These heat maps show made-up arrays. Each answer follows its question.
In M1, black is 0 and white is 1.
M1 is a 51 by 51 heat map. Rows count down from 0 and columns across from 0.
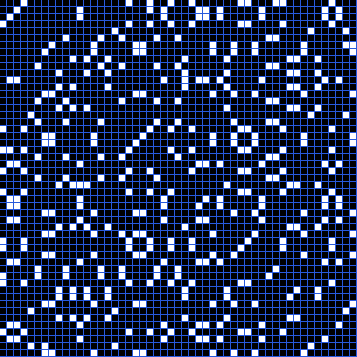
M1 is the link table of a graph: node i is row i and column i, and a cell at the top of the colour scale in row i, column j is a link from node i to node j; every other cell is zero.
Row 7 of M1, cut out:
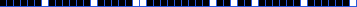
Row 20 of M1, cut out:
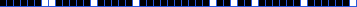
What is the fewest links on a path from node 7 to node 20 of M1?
1
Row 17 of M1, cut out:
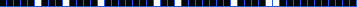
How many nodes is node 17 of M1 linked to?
8
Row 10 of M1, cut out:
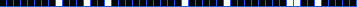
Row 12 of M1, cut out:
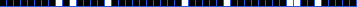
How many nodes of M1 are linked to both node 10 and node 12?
7
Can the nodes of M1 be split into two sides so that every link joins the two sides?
no
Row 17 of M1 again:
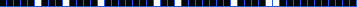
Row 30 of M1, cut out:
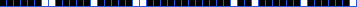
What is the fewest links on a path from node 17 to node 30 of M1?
2
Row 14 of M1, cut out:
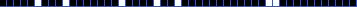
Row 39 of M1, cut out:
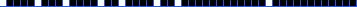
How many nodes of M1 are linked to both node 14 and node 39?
6
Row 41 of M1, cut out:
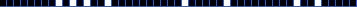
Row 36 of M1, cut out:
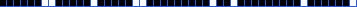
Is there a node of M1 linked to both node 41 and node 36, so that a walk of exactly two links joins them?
no
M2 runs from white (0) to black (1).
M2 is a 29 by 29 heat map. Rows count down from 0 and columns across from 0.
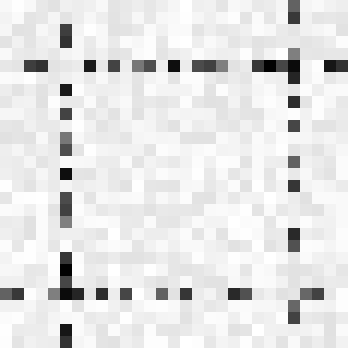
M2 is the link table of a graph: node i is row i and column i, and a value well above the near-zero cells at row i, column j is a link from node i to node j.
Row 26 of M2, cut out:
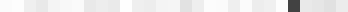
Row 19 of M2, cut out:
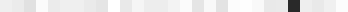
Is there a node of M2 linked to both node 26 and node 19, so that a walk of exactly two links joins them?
yes
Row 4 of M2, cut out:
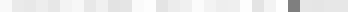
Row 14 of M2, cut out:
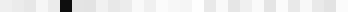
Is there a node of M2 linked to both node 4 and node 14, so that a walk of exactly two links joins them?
no
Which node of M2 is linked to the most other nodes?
node 5
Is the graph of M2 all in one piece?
yes
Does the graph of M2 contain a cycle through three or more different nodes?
no
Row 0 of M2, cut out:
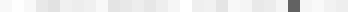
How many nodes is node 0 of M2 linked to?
1
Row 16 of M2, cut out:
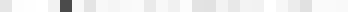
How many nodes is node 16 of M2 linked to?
1
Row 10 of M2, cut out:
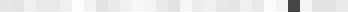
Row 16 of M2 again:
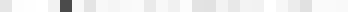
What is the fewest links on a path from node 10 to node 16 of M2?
3
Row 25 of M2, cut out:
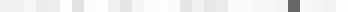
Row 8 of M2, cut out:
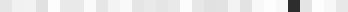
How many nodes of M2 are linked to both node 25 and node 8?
1
